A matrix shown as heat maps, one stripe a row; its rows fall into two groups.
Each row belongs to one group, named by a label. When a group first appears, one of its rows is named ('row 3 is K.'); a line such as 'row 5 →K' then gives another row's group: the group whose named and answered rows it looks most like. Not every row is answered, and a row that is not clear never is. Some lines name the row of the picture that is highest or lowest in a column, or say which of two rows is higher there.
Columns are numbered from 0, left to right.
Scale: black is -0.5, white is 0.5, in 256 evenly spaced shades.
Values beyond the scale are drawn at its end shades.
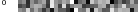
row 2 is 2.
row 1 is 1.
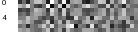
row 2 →1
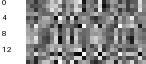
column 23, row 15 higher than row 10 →Yes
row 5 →1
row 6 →2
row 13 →2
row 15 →1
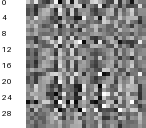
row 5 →2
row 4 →2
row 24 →2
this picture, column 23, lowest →10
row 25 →1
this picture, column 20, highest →23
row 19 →1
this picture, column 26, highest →25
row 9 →1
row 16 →1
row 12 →1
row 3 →1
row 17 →2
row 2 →1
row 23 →2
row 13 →1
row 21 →2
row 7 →2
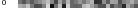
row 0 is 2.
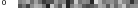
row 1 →1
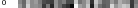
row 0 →2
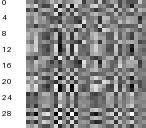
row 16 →2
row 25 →1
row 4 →2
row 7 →2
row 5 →2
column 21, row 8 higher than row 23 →No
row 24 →1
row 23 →1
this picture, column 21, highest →28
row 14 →1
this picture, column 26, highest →28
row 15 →2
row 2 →1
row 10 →2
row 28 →1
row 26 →1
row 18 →1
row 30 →1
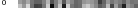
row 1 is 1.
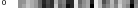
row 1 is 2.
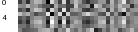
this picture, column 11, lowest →3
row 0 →1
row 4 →1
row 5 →1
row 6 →1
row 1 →2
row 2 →1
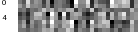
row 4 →1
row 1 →2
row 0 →2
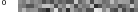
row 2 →2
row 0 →2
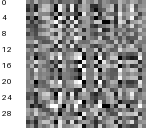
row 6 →1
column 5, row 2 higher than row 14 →Yes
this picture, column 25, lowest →26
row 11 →1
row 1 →1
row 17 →2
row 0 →2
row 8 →1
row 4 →1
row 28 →2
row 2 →1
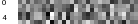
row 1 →2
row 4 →1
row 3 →1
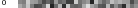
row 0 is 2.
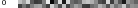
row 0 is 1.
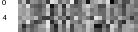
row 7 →2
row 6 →2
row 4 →2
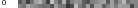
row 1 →2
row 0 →1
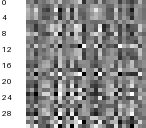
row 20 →1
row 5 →1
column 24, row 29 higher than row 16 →Yes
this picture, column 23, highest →11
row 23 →1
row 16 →1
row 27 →1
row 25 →1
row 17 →2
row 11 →2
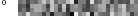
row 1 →1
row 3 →2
